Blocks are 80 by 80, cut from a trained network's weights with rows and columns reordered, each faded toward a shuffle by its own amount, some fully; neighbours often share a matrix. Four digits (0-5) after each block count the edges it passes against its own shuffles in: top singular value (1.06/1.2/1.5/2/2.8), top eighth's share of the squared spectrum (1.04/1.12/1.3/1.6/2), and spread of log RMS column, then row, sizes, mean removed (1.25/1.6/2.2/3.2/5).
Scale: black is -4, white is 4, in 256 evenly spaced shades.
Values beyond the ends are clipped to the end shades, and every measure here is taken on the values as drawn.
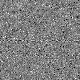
2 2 0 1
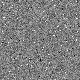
0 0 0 0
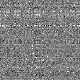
4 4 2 2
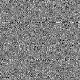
3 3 0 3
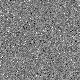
0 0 0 0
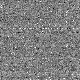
3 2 0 1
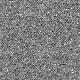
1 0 0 0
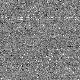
2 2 0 1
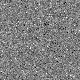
1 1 0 0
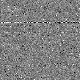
4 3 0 2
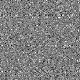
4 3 0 2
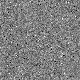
0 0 0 0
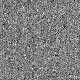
2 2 0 0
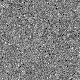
0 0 0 0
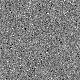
0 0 0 0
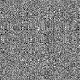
3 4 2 2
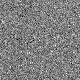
1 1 0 0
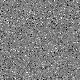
2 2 0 1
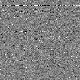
4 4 1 2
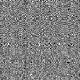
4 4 1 3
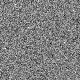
1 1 0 0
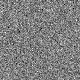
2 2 0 0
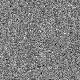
2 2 0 0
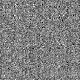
3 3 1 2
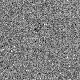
2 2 0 0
